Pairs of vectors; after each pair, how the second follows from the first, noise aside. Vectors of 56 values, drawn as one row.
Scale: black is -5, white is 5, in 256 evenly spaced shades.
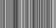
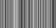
negated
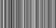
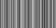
reversed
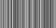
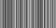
reversed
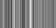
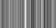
reversed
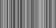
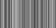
reversed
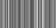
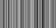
negated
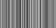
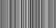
negated
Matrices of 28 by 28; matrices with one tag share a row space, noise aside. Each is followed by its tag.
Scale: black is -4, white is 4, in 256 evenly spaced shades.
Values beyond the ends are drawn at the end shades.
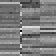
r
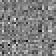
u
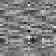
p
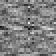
p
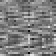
p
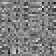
u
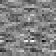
p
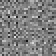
u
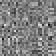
u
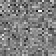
u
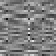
p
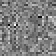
u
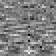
p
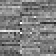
r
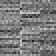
r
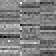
r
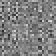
u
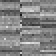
r
